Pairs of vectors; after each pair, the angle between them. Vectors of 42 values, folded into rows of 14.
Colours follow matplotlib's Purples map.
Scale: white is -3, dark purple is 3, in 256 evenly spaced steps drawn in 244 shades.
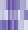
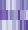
nearly opposite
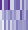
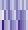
orthogonal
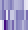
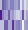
partly aligned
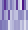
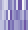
nearly opposite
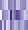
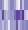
partly aligned
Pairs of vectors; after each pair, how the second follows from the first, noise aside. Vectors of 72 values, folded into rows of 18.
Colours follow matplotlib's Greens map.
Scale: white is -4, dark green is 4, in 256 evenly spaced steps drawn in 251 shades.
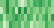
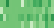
partly zeroed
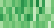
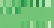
partly zeroed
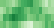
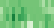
partly zeroed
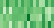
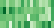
sign-scrambled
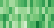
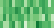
sign-scrambled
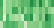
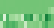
partly zeroed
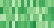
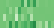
partly zeroed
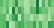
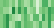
sign-scrambled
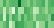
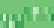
partly zeroed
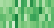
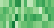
sign-scrambled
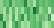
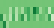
partly zeroed
